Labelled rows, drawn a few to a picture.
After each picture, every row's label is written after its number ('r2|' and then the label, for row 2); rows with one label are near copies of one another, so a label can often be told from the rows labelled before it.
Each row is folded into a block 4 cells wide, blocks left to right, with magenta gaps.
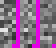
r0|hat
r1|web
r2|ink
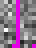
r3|web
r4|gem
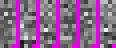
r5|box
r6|gem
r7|web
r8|ink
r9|box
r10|web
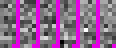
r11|ink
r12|hat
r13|ink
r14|gem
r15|web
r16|web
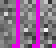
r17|box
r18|web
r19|web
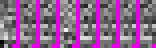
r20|gem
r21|ink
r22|ink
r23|web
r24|ink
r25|ink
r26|ink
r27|ink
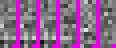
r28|gem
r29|gem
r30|gem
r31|ink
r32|web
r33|box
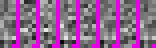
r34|gem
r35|hat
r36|web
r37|gem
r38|ink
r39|gem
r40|hat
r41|gem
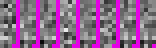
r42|ink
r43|gem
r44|gem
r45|web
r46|gem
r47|hat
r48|gem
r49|gem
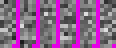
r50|hat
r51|gem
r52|box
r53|ink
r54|box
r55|hat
